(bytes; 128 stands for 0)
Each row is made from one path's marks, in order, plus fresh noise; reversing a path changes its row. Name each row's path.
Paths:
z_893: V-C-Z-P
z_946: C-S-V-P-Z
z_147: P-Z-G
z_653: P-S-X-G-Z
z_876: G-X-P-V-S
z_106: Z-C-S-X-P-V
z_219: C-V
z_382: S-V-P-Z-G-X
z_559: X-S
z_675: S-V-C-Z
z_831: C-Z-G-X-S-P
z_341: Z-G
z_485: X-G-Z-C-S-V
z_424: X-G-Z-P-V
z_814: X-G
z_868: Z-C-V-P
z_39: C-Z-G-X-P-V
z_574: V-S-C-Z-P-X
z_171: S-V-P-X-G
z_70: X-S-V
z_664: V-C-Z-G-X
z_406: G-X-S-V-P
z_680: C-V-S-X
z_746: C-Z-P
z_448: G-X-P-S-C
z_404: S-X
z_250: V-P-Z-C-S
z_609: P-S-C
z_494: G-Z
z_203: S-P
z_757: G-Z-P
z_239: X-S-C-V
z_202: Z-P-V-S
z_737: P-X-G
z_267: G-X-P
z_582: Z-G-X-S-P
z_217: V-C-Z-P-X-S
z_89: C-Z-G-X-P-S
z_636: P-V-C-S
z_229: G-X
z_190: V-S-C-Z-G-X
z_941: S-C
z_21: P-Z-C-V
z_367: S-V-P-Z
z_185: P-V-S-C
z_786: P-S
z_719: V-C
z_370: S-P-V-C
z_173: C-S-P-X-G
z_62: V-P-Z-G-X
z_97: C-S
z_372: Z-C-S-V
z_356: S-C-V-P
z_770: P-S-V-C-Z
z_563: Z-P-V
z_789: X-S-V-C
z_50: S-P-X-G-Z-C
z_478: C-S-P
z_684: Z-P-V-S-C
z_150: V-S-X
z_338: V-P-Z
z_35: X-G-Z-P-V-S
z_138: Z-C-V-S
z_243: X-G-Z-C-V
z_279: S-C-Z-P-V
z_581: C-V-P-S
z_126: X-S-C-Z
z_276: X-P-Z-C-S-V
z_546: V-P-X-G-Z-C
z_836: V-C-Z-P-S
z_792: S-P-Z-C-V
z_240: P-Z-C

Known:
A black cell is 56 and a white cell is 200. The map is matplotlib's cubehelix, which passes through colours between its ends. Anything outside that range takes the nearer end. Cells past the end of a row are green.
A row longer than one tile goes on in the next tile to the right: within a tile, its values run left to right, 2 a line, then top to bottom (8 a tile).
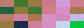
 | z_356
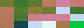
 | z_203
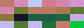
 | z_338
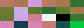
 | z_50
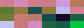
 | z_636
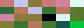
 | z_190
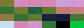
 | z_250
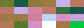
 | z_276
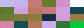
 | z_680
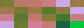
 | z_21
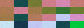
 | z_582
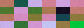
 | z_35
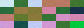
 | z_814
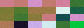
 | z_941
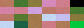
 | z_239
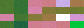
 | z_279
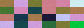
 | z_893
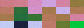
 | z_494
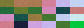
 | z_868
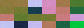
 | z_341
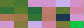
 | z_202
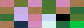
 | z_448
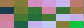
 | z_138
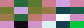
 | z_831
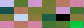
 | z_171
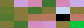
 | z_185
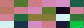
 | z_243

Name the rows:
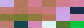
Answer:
z_404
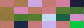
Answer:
z_789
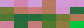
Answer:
z_946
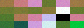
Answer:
z_609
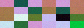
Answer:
z_876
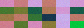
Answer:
z_581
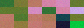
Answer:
z_792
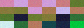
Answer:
z_675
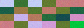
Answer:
z_737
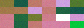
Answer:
z_106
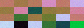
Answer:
z_757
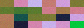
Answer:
z_719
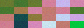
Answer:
z_372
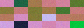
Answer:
z_406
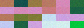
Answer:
z_70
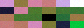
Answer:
z_217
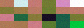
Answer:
z_62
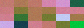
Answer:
z_219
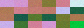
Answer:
z_150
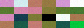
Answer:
z_664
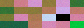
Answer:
z_370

